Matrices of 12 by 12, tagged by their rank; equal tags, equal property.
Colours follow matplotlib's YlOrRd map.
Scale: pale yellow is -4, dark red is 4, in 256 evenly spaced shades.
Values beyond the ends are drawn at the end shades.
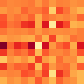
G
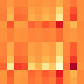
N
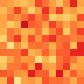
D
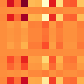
N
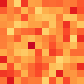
D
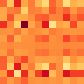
G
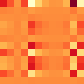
N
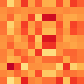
G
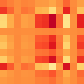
N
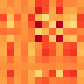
G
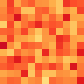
D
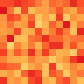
D
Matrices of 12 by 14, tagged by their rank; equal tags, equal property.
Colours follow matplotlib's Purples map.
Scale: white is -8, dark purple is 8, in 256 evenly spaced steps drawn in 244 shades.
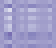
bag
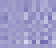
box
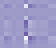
bag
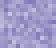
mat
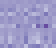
box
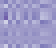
bag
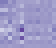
box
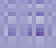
bag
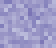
mat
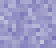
mat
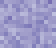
mat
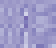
box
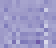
box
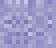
box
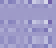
bag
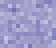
mat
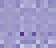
box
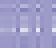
bag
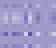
bag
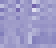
box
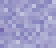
mat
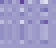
bag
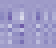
bag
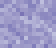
mat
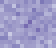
mat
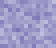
mat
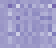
box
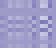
bag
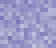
mat
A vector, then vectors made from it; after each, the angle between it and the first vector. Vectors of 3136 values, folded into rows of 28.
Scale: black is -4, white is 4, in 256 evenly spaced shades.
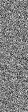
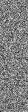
partly aligned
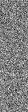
partly aligned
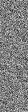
nearly parallel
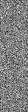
partly opposed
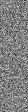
partly opposed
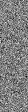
partly opposed
